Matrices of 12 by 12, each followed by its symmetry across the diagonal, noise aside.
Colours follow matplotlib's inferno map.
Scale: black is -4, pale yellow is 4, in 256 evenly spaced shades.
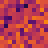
symmetric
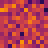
neither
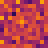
symmetric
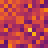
symmetric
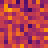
neither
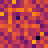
symmetric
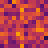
neither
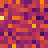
neither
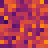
neither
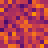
symmetric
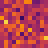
neither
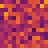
neither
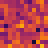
neither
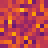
symmetric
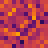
symmetric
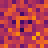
symmetric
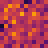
symmetric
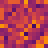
symmetric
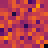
symmetric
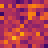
neither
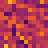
neither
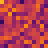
symmetric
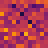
neither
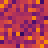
symmetric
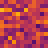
neither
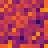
symmetric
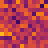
neither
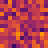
neither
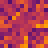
symmetric
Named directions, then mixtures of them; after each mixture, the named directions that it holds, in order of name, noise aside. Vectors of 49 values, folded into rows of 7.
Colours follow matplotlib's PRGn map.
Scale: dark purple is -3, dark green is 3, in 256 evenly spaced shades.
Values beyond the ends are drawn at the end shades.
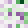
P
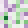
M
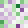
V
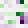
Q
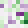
P, Q, V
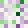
Q, V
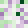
Q, V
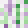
M, V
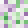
M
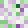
V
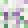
M, P, Q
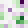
M, P, Q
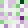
P, Q, V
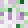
P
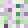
M, V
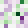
M, Q, V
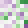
M, P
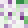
M, P, V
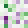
M
